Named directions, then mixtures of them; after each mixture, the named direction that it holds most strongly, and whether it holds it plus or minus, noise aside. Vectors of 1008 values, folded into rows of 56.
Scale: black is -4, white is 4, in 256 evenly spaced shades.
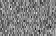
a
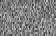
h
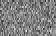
a, plus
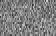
h, plus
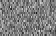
a, minus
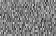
h, minus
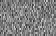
h, plus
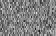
a, plus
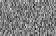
h, minus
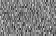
h, minus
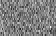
a, minus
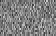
h, plus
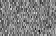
a, plus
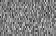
h, plus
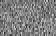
h, plus
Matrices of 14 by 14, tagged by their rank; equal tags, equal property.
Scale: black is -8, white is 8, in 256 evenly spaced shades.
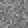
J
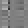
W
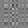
W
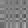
W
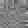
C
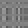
W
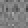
C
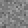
J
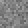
J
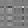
W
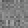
C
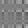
W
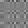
W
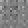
C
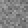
J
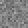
J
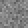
J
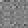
C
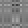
W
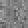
C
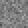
J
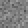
J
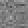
C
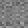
C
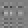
W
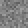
J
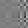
W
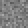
J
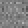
C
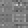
C
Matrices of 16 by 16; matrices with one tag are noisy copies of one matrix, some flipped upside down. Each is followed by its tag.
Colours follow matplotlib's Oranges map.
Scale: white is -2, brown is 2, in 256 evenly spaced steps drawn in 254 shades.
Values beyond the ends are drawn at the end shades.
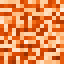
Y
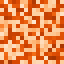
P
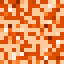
P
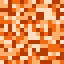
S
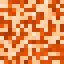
S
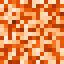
P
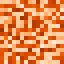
Y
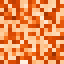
P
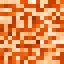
Y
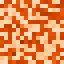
S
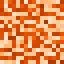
Y
